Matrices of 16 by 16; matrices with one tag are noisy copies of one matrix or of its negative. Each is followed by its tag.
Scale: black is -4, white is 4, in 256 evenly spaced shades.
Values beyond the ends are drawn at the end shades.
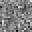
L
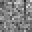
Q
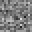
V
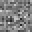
V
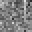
Q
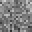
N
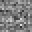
V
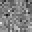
N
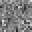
L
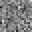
L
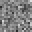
L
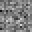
V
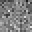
N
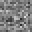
V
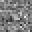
V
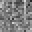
Q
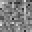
Q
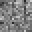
Q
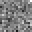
L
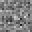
V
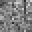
Q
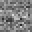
V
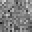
N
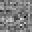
V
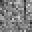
Q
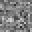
V
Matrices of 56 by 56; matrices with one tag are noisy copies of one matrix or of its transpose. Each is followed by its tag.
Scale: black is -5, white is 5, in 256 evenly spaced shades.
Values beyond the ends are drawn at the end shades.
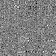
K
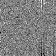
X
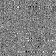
K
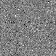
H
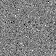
H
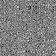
K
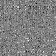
K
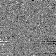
X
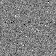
H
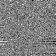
X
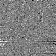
X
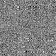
K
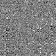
K
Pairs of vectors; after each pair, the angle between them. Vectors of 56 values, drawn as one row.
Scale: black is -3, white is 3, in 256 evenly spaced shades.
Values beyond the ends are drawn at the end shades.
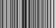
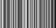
nearly opposite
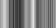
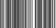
partly aligned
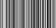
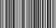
nearly parallel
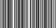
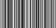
nearly parallel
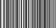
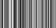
partly opposed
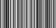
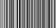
orthogonal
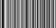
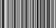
nearly parallel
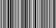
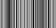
orthogonal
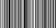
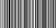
nearly parallel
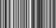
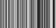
partly aligned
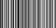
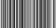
partly opposed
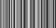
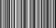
nearly parallel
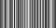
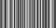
nearly parallel
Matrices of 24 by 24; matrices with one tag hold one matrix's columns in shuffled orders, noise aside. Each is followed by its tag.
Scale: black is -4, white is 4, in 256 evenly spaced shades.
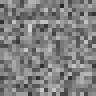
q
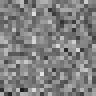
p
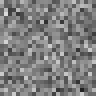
p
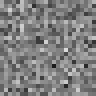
q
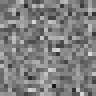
q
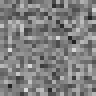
q
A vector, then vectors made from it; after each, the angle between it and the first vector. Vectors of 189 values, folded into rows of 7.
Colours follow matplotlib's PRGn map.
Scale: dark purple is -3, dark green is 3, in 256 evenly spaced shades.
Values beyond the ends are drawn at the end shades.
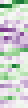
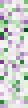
orthogonal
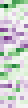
nearly parallel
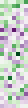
partly aligned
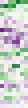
nearly parallel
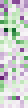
partly opposed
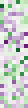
partly aligned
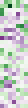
partly aligned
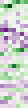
nearly parallel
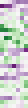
nearly opposite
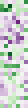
partly aligned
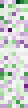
partly aligned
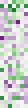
partly aligned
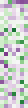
partly opposed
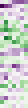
nearly opposite
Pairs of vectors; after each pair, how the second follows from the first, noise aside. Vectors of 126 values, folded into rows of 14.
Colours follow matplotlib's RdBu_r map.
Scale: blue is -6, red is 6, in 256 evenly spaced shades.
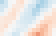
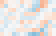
sign-scrambled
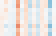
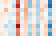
scaled up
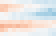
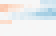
partly zeroed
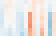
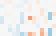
partly zeroed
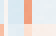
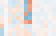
sign-scrambled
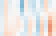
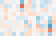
sign-scrambled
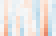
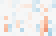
partly zeroed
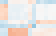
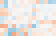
sign-scrambled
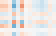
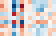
scaled up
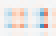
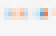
partly zeroed
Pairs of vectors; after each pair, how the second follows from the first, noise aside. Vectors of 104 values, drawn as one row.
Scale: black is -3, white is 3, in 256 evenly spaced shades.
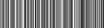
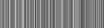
shrunk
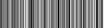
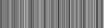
shrunk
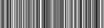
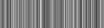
shrunk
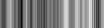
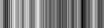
reversed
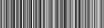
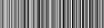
reversed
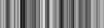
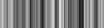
reversed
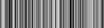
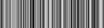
reversed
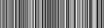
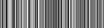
reversed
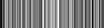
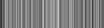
shrunk
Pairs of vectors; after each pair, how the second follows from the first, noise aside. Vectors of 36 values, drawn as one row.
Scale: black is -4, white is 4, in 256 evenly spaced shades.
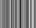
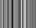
wrapped around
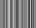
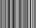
negated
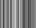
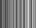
wrapped around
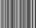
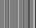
partly zeroed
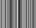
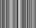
negated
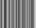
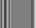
partly zeroed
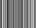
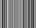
negated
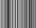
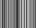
wrapped around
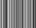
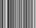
negated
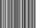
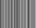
partly zeroed
